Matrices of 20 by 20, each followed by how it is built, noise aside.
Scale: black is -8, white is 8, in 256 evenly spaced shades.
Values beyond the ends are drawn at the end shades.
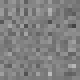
low rank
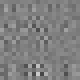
low rank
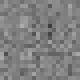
low rank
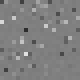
sparse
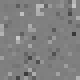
sparse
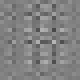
low rank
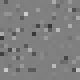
sparse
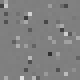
sparse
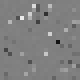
sparse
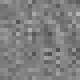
low rank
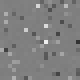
sparse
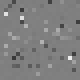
sparse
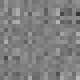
low rank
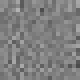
low rank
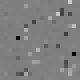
sparse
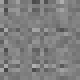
low rank
